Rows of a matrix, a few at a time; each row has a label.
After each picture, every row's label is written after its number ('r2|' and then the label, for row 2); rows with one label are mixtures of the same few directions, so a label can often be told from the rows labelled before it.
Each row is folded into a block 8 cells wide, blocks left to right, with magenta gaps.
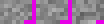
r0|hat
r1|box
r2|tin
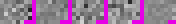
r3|hat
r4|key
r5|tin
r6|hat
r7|hat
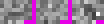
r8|tin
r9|tin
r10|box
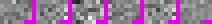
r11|key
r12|hat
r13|box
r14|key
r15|hat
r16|hat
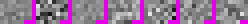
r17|key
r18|key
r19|tin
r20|tin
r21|hat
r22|tin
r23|box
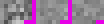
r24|tin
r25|hat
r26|box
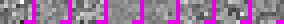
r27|hat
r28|key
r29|tin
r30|hat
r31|box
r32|box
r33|box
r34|tin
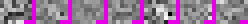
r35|tin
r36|box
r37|box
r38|tin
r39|box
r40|hat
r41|box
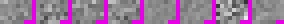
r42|box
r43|tin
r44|hat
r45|box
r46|hat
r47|tin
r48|key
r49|tin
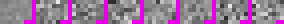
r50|box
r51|hat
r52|key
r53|box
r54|key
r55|tin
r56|tin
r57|key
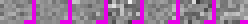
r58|key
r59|key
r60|box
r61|hat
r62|hat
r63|key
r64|tin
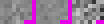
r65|tin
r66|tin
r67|hat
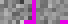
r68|hat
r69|tin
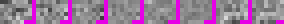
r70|box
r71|hat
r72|hat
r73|hat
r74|box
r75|tin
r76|tin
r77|tin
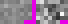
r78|hat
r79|box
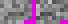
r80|tin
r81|key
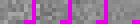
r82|tin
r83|key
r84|box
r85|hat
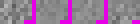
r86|tin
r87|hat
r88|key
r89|tin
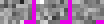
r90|hat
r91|box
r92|box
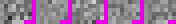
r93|tin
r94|key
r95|hat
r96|hat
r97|tin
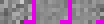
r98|hat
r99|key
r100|hat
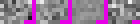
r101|key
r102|box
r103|tin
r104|hat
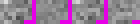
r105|box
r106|key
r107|box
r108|tin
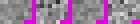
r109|box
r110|hat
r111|box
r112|key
